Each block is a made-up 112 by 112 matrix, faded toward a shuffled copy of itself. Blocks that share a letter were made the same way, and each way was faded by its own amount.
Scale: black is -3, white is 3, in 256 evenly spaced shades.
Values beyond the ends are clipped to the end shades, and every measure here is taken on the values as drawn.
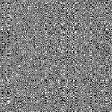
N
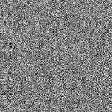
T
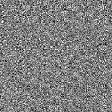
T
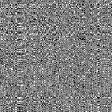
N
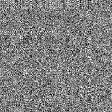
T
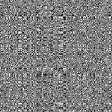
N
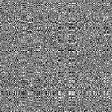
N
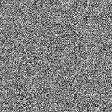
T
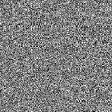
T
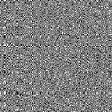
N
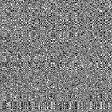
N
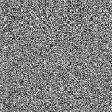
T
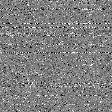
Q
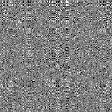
N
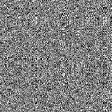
T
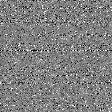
Q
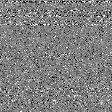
Q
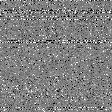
Q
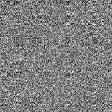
T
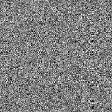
T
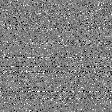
Q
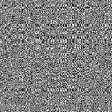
N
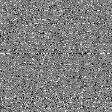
Q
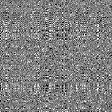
N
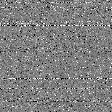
Q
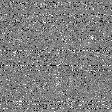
Q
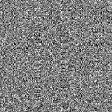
T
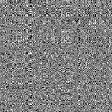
N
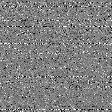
Q
